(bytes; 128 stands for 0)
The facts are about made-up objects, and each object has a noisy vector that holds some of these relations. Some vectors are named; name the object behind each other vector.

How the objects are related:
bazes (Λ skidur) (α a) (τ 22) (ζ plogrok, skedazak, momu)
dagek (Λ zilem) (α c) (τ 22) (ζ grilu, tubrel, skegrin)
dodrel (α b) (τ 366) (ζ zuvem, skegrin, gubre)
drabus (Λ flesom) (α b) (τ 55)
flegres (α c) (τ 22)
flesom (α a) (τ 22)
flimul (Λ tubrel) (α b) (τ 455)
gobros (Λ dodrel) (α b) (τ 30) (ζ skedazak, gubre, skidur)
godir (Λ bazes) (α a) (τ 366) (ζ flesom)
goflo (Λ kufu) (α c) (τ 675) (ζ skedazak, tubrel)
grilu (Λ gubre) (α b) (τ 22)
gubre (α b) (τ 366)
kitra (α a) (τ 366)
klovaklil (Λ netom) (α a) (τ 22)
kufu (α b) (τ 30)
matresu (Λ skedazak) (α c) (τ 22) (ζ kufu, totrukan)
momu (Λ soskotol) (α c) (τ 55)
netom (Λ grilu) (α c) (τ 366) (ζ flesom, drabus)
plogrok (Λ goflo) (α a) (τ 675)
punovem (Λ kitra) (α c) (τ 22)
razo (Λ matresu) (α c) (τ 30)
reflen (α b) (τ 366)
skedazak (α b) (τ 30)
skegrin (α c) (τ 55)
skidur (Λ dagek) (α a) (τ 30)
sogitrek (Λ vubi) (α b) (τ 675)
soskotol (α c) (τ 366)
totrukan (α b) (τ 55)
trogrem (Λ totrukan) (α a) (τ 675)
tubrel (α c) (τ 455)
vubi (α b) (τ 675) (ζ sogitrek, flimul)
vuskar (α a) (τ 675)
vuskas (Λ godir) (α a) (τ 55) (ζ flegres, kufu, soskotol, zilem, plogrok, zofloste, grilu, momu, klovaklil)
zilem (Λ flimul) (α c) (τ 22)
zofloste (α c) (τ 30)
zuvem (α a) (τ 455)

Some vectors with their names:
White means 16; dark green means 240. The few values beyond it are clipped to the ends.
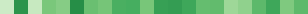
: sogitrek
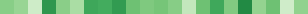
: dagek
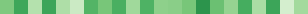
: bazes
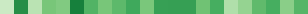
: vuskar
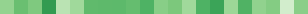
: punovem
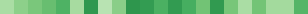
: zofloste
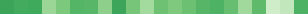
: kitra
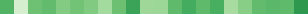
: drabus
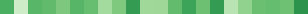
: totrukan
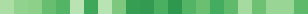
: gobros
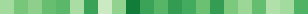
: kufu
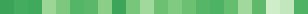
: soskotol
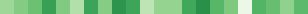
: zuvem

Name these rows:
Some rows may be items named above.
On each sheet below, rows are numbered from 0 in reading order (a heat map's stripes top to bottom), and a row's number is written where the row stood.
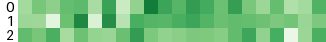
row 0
kufu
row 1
skidur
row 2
netom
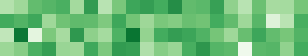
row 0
skedazak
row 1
gubre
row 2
goflo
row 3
tubrel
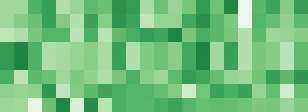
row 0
flimul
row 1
zuvem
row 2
razo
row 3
godir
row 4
godir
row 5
vuskas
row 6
zilem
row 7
skidur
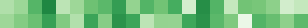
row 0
matresu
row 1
zuvem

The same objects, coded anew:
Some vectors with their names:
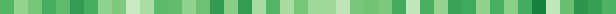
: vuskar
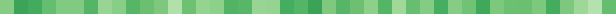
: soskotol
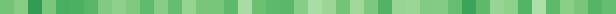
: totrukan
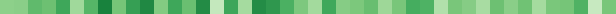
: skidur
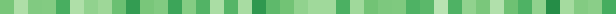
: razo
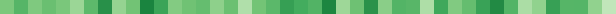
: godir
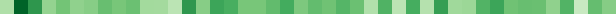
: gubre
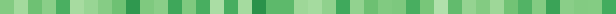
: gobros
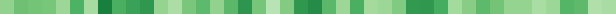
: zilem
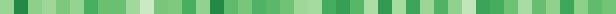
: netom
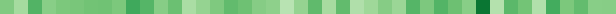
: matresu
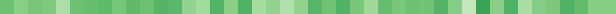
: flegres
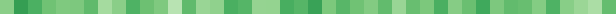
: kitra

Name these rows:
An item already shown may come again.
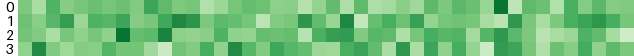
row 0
matresu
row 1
vuskas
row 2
dagek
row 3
netom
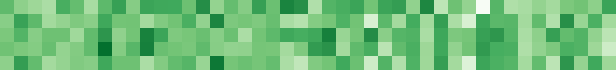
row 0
flimul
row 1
grilu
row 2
godir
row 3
bazes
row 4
grilu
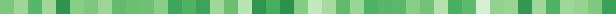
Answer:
zuvem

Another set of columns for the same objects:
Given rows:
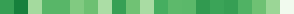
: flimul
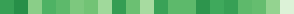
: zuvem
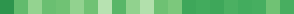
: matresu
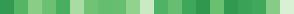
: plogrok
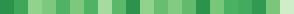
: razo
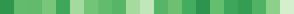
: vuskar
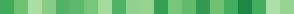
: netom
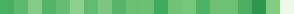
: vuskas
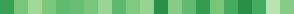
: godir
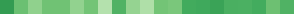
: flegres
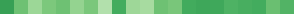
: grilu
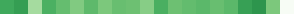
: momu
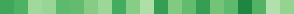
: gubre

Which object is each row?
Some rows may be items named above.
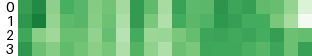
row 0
zuvem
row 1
tubrel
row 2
klovaklil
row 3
bazes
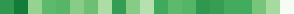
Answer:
tubrel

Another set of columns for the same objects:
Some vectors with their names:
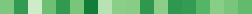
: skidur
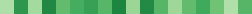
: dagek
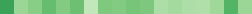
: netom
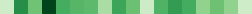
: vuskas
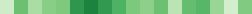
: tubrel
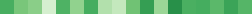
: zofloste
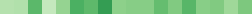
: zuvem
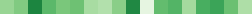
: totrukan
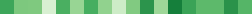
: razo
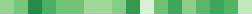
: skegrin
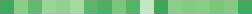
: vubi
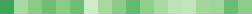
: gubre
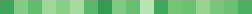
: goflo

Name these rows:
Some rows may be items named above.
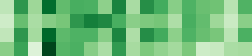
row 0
bazes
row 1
flimul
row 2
bazes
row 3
godir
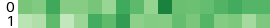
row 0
klovaklil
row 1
zuvem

